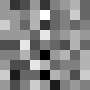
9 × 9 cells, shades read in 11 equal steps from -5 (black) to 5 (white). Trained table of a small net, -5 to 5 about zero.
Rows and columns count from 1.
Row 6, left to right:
0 0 2 -1 -5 1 2 -1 2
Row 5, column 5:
0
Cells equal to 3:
5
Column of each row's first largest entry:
8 5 1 5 3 3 4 1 4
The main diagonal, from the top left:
1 1 -1 -1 0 1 0 -2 0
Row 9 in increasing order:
-4 -2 0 0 0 1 1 1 3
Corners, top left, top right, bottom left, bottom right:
1 -1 1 0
